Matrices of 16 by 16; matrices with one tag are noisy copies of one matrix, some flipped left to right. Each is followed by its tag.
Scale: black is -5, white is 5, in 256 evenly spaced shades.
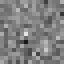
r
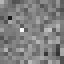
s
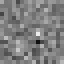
r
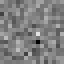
r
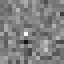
r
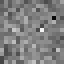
s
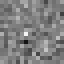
r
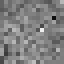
s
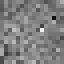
s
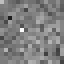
s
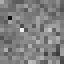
s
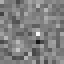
r
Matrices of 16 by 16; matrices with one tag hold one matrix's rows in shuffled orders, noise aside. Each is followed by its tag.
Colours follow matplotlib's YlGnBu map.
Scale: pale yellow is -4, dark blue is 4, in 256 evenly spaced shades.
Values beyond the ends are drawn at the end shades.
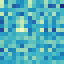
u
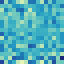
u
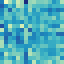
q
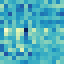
q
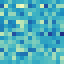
u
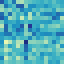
q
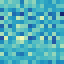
u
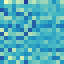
q
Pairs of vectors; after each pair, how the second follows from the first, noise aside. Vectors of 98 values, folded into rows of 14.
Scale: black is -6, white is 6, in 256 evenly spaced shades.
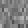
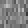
shuffled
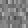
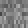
shuffled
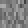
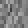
shuffled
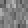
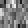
scaled up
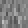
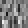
scaled up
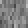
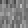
shuffled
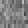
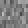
shuffled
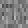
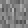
reversed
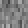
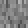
reversed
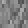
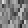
scaled up
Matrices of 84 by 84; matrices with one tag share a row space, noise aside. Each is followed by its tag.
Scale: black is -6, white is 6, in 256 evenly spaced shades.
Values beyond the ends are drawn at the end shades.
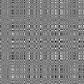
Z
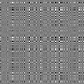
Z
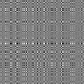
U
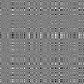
Z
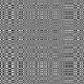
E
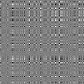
Z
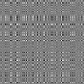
U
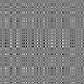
U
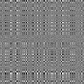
U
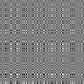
U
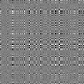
Z
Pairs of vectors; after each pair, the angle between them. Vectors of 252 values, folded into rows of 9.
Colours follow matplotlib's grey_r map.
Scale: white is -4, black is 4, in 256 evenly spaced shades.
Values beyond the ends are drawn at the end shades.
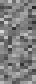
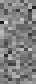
partly aligned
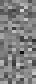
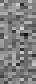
partly opposed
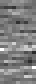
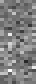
partly aligned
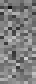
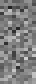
nearly parallel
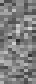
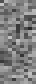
nearly opposite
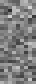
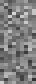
partly aligned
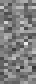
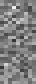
orthogonal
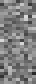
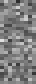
nearly parallel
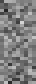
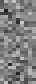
nearly parallel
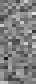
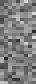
nearly parallel
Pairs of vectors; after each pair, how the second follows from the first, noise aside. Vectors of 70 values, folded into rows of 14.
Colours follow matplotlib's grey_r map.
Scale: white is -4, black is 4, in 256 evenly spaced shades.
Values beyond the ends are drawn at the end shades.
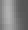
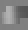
partly zeroed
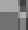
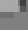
partly zeroed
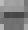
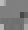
partly zeroed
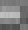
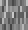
shuffled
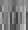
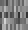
shuffled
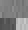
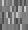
shuffled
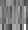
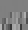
partly zeroed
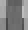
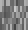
shuffled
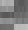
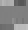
partly zeroed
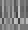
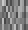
shuffled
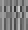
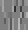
partly zeroed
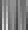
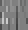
partly zeroed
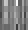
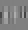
partly zeroed
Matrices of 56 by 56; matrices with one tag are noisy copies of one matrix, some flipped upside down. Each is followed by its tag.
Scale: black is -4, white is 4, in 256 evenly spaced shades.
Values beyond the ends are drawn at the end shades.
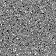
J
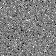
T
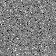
J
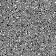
J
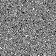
T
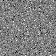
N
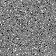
J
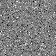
J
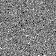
T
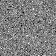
T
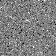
T
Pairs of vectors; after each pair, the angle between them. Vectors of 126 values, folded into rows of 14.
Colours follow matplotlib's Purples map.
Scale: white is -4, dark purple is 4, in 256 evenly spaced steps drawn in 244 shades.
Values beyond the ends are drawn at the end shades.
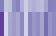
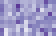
partly aligned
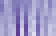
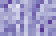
partly opposed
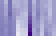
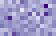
orthogonal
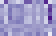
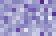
partly opposed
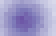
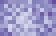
partly opposed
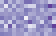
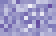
partly aligned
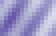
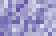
partly aligned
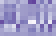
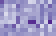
nearly opposite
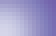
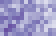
partly opposed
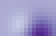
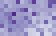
partly opposed
